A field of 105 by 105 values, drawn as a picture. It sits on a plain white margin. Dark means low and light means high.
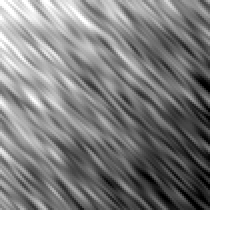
The field climbs toward the top left. The bottom right is the ninth with the lowest average. The ninth with the highest average is the top left. No single row or column stands out from its neighbours. The halves do not mirror each other.
